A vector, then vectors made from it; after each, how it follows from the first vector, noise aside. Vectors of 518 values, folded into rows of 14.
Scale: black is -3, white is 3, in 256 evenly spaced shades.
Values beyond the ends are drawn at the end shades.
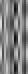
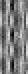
reversed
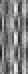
negated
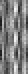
negated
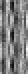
reversed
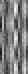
negated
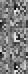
sign-scrambled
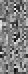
sign-scrambled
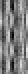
reversed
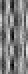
reversed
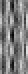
reversed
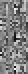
sign-scrambled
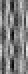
reversed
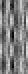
reversed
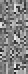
sign-scrambled
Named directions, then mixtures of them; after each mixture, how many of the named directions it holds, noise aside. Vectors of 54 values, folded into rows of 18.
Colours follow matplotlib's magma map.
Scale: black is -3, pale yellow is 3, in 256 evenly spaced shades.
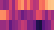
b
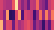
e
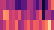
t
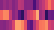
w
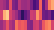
three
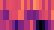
two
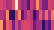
one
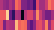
two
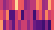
two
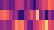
one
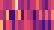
one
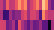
one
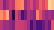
three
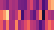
three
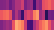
one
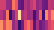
three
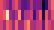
two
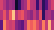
three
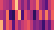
one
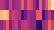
two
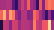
three
